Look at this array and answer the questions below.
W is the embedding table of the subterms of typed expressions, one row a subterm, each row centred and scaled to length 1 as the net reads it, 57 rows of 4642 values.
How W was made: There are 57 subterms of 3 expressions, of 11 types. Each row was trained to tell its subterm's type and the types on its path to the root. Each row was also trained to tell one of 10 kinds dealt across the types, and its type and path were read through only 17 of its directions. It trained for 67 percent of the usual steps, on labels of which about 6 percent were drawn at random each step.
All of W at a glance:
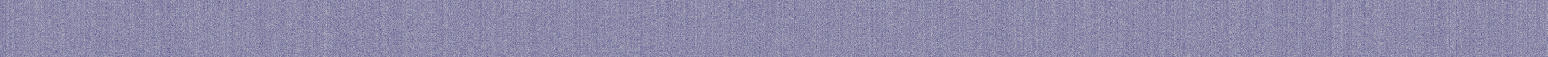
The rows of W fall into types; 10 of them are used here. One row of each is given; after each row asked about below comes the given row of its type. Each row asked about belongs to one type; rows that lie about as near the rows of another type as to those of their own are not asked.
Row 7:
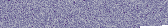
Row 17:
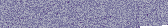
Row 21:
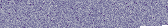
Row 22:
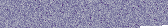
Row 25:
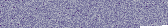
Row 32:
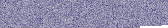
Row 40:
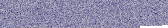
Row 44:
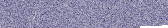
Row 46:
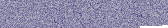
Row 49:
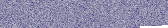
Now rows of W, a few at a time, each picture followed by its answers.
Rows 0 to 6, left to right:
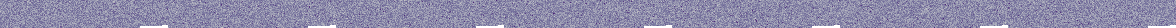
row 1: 32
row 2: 7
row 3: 44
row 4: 17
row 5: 32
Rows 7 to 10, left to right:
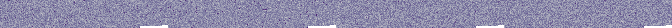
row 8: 49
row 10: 25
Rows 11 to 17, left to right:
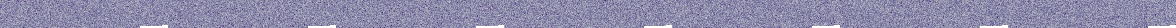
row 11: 21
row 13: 44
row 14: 40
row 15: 32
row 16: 7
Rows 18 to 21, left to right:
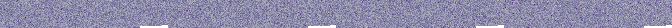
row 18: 44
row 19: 22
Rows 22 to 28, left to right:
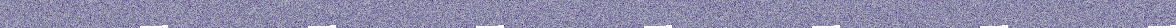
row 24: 32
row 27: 7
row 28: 21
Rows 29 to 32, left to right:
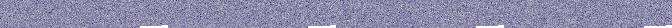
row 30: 40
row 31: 7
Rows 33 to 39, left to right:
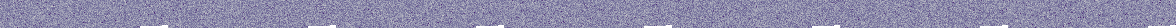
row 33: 44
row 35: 22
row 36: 25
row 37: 22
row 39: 21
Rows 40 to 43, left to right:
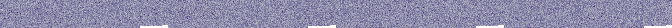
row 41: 49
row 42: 22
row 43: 46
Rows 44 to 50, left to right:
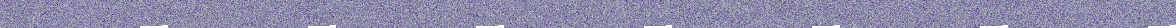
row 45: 49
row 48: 40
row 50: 7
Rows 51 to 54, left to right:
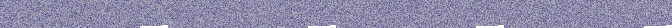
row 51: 17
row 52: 44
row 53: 46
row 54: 32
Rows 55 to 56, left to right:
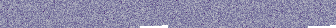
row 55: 25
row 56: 40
